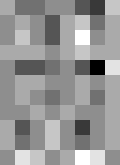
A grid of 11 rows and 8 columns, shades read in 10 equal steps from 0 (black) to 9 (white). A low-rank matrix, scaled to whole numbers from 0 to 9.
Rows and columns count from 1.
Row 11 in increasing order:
5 5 5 6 7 8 8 9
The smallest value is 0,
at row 5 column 7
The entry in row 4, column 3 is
6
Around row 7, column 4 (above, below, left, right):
5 5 5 5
